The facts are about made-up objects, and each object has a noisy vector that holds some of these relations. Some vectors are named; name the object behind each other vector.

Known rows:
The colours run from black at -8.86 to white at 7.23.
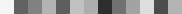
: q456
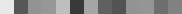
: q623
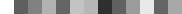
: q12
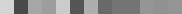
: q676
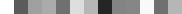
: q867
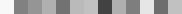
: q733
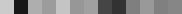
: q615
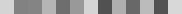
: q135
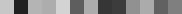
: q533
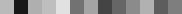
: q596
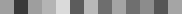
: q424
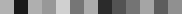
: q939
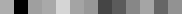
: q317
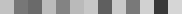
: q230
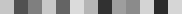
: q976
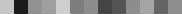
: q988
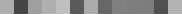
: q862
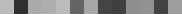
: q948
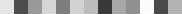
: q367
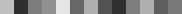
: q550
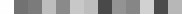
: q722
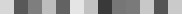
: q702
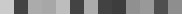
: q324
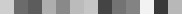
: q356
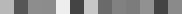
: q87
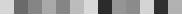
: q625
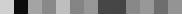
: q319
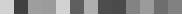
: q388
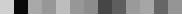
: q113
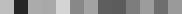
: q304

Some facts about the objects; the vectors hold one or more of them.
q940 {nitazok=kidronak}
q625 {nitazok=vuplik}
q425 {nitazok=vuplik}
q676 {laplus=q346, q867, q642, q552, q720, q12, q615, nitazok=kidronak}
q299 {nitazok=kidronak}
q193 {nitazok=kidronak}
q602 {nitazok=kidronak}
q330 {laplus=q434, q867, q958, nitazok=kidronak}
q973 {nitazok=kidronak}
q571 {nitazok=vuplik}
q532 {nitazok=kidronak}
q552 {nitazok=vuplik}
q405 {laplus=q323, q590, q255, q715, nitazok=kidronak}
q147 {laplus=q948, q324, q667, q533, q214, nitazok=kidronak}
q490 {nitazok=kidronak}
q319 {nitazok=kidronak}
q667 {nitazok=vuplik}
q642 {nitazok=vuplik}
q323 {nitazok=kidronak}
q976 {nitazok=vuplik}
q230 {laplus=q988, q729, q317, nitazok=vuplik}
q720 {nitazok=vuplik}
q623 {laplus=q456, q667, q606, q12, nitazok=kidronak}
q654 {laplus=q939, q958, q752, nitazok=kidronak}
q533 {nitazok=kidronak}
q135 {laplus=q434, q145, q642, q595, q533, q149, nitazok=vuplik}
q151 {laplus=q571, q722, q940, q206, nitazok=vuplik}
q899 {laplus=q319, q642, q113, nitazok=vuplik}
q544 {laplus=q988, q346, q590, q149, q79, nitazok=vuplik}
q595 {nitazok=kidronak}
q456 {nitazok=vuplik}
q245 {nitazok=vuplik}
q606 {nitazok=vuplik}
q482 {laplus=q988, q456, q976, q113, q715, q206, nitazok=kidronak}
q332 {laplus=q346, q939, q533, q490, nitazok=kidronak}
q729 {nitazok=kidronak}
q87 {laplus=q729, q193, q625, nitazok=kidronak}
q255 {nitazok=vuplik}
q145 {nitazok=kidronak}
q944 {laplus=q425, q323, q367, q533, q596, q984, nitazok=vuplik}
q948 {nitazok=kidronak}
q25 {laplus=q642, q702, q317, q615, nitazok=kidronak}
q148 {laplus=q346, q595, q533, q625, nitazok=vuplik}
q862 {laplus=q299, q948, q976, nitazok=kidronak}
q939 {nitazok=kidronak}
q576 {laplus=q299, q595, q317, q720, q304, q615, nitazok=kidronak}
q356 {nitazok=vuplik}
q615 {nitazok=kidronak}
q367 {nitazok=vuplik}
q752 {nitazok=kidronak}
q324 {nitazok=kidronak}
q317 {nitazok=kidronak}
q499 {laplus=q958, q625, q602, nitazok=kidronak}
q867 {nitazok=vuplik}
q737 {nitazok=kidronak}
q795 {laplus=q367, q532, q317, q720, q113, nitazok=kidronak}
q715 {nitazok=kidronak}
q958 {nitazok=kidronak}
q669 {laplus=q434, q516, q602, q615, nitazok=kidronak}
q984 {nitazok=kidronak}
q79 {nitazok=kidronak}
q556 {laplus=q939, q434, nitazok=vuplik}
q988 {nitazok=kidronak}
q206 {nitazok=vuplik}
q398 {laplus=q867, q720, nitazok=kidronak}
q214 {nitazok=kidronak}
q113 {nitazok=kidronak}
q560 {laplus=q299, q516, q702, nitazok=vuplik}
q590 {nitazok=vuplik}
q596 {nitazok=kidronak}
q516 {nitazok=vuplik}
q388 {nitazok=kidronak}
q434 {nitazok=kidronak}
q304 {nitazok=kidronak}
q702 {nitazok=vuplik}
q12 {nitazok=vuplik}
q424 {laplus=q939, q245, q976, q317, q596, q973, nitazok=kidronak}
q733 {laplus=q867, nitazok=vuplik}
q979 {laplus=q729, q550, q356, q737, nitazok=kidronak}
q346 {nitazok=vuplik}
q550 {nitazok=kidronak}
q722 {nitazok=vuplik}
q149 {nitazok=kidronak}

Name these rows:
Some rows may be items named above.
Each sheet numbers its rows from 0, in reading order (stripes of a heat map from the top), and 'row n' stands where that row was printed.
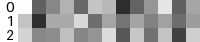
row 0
q12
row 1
q795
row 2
q148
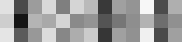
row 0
q367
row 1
q532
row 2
q425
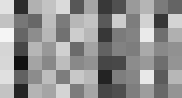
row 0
q323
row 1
q230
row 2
q552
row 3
q398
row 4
q319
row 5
q346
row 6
q595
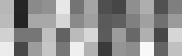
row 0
q729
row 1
q304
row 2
q560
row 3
q720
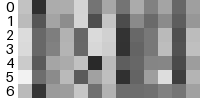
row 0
q795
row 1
q654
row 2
q516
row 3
q516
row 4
q147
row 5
q667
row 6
q25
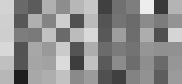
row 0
q356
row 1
q330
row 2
q560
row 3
q676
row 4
q332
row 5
q299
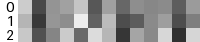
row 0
q482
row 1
q193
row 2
q976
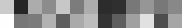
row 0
q434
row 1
q606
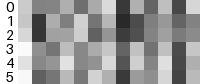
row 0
q556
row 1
q958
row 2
q79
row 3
q151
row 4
q944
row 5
q206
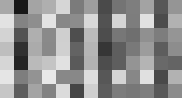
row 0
q973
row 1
q944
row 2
q330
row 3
q752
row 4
q984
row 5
q944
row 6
q499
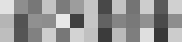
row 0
q544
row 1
q87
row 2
q245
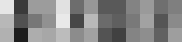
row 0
q940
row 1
q979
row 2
q299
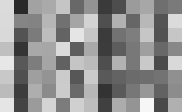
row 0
q715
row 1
q135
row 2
q702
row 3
q490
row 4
q899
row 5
q669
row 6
q752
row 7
q367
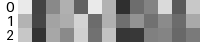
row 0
q642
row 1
q576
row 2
q602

